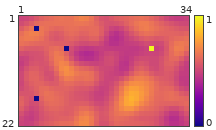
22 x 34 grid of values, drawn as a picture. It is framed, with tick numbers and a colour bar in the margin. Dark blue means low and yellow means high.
Roughest part: top left. Grain: blotchy. Slope: none. Lone odd cells: 4, 1 higher and 3 lower than their neighbours.
